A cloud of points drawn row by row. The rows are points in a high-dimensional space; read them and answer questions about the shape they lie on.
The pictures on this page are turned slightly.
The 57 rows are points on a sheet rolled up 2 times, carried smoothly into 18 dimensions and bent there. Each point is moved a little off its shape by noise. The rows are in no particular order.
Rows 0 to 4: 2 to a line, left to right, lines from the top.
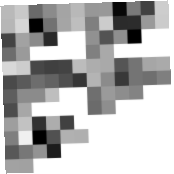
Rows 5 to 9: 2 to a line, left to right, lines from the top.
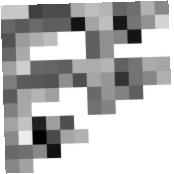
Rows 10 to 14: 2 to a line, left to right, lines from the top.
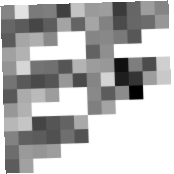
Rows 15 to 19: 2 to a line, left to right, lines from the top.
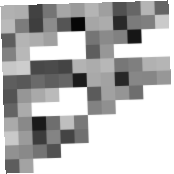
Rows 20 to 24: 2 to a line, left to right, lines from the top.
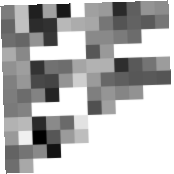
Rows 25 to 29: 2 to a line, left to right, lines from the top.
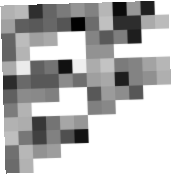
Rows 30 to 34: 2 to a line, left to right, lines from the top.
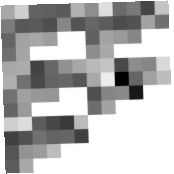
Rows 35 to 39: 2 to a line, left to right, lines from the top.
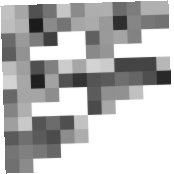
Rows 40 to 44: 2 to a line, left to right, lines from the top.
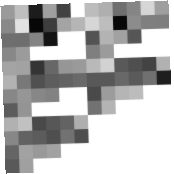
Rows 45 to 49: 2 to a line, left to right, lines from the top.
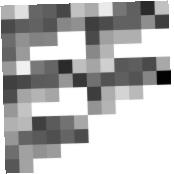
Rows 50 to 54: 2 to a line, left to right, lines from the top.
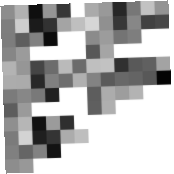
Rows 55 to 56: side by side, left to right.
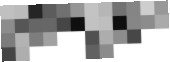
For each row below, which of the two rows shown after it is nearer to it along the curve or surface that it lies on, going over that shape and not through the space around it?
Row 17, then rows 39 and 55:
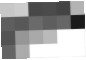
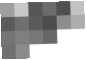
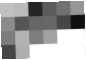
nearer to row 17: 55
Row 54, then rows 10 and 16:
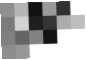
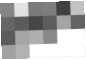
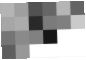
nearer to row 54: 16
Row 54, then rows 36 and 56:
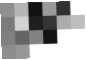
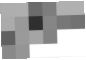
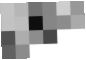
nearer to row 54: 56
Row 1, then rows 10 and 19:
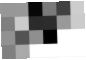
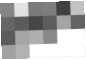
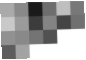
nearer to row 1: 19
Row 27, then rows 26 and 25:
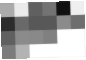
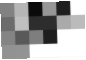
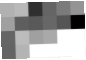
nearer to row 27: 25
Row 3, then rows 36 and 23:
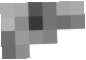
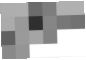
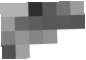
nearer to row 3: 36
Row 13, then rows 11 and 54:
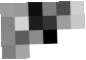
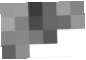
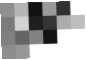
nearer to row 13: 54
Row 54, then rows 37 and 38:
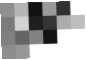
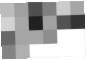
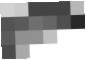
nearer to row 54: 37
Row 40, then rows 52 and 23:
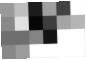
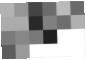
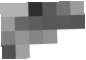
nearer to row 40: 52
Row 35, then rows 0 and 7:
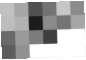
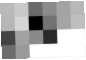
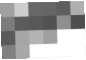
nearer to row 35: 0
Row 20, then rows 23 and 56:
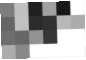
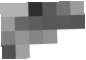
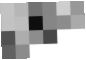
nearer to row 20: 56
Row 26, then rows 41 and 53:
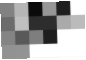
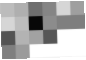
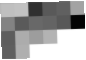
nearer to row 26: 41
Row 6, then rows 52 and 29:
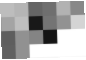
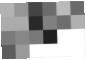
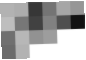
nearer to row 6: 52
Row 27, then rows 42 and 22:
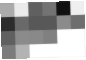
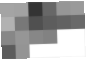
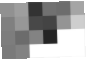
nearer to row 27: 22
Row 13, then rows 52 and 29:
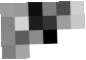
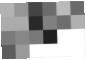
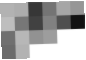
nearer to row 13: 52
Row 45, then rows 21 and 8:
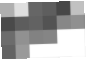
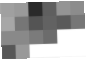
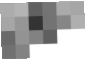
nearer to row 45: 21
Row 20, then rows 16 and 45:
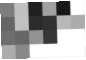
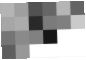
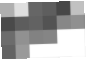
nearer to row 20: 16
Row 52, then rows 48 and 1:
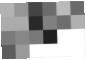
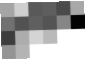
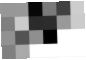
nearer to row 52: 1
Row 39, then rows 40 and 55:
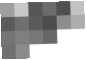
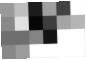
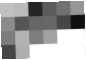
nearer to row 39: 55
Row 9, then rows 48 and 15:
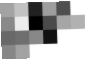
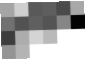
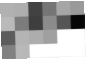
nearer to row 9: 15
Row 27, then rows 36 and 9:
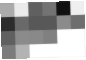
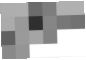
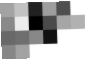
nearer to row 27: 36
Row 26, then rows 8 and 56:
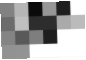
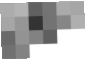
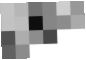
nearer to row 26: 56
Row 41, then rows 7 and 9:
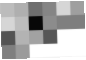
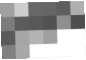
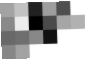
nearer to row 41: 9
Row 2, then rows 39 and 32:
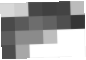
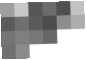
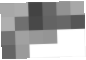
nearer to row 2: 32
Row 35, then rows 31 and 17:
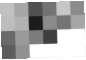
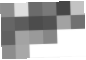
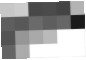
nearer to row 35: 17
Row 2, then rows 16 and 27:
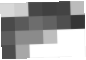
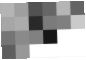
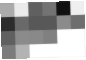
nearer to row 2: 27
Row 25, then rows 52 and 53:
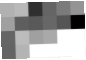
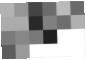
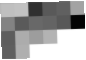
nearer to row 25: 53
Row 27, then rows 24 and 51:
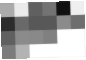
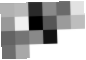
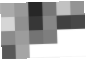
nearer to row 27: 51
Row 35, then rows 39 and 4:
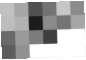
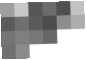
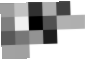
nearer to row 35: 4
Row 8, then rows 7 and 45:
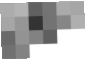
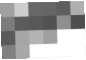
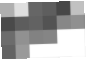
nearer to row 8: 7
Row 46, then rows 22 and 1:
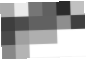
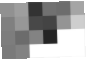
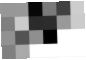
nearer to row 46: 22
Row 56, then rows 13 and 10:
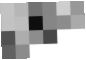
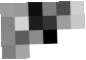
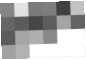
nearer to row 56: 13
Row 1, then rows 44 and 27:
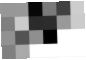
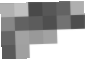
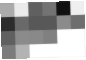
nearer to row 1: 27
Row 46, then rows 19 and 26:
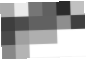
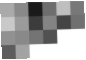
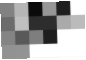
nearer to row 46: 19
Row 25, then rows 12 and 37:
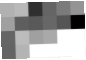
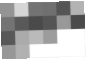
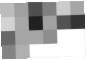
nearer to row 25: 37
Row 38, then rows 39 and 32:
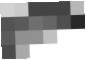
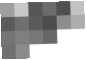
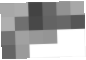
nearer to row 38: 32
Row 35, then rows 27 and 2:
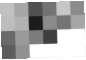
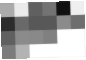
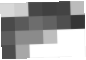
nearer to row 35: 2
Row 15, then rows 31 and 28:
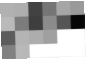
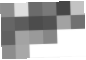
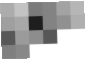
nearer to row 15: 28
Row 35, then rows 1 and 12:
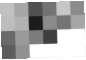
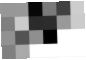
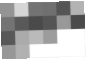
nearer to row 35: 1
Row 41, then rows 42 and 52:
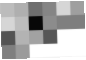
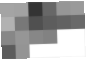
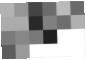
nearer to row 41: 52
